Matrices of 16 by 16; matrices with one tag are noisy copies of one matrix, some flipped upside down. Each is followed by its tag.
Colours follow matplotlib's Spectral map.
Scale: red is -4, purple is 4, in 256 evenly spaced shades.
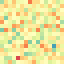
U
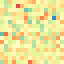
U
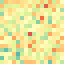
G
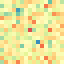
G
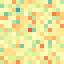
G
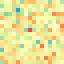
G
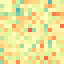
G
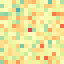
G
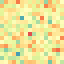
G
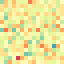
U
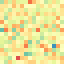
U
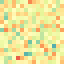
U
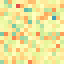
U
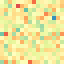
U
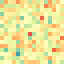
G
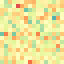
U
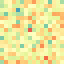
G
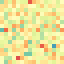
U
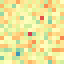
G
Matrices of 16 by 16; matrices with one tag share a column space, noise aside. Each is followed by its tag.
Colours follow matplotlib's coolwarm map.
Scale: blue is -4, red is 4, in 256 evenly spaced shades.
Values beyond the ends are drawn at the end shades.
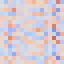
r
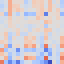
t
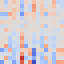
t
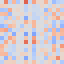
r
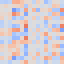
r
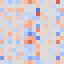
r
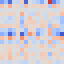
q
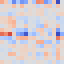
q
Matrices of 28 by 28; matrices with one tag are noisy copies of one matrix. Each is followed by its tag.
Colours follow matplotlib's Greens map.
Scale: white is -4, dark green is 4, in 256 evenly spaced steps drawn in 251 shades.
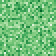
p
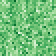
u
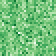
u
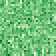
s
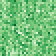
u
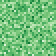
p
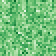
u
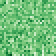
s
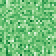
s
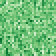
s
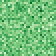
p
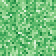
u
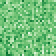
s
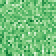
s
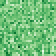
s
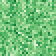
u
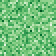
p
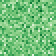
p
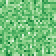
s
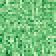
s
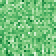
s
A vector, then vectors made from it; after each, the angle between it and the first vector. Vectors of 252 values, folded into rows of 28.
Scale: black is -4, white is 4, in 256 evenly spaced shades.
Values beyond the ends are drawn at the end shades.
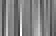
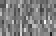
partly aligned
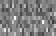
orthogonal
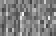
partly aligned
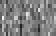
partly opposed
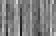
nearly opposite
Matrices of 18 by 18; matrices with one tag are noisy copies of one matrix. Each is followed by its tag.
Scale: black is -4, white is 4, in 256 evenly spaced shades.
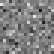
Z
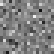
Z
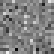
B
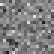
Z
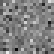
B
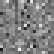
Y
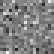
B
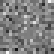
B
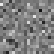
Z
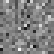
Y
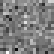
B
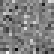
B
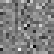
Y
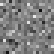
Z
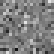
B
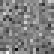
B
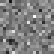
Z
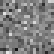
B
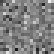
B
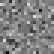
Z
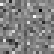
Z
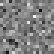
Z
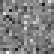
B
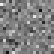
Z
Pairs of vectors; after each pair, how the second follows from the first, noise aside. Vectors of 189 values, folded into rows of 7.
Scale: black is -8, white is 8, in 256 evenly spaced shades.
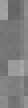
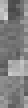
scaled up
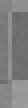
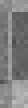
scaled up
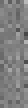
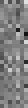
scaled up
